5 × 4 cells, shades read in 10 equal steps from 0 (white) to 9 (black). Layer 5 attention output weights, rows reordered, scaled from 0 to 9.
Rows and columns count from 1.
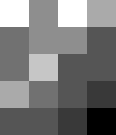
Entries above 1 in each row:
2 4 4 4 4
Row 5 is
6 6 7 9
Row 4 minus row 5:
-3 -1 -1 -2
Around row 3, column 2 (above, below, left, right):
4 5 5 6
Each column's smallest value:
0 2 0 3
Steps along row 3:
down up same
